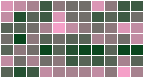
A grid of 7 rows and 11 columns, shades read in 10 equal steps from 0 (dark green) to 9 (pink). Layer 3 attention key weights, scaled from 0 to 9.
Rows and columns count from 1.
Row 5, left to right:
3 5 4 0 3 1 0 0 3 0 0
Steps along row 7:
down up up down same same up down up down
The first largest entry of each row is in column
1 5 5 11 2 1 10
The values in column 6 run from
1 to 7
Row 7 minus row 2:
-4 0 -1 5 -2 2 2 5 2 7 2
